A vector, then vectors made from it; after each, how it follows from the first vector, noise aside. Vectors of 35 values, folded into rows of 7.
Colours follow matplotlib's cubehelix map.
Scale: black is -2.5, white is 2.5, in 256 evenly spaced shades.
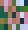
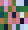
copied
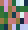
copied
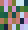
copied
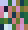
reversed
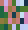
copied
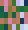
copied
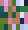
copied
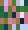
copied
